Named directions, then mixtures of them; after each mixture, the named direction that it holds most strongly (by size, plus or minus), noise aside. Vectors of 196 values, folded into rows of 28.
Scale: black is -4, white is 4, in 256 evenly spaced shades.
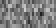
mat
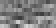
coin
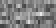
coin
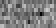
mat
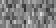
mat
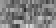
coin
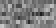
coin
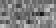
coin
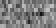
mat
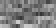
coin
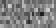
mat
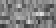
coin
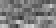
coin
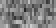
mat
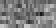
coin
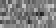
mat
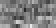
coin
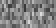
mat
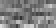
coin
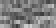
coin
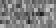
mat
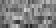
coin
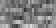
coin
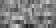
coin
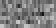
coin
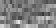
coin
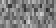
mat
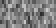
mat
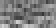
coin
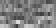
coin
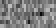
mat
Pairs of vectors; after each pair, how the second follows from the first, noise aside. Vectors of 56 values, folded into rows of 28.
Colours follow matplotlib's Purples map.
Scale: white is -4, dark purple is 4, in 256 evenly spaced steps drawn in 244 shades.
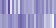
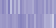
shrunk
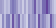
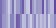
shuffled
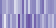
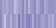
shrunk
